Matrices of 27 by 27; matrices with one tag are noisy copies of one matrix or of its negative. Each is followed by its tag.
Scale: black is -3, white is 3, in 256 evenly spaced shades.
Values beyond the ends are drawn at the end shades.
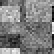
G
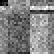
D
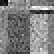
D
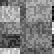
G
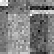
D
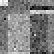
D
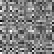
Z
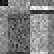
D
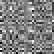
Z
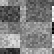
G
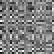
Z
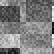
G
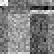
D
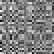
Z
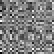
Z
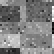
G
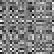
Z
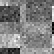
G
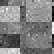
G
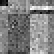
D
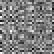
Z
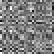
Z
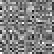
Z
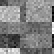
G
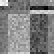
D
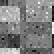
G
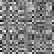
Z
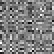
Z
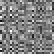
Z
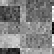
G
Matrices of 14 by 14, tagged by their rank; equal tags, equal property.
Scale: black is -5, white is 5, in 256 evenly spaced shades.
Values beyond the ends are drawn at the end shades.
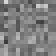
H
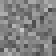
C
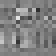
H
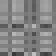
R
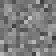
C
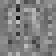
H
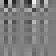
R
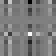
R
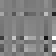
R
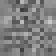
H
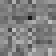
H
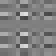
R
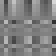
R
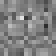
H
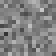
C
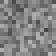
C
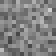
C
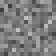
C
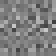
H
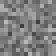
C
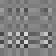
R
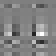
R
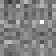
H
